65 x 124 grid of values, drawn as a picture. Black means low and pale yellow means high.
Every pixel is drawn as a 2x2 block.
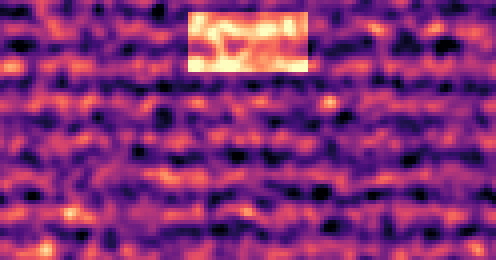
Overall the values sit about 40% of the way up the scale. Stripes running across repeat 7 times from top to bottom. In the top middle lies a patch that is higher than the rest. No overall slope runs across the table.
